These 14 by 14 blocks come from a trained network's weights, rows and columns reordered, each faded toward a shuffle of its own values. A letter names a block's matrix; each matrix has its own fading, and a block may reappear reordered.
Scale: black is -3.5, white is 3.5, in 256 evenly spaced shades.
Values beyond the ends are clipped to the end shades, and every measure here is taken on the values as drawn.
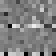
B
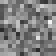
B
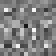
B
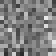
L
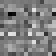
B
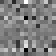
B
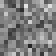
B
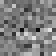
L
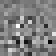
B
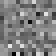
B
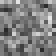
L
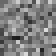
L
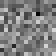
L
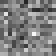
L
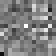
B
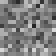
L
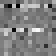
B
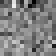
L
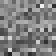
L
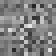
B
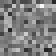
L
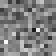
L
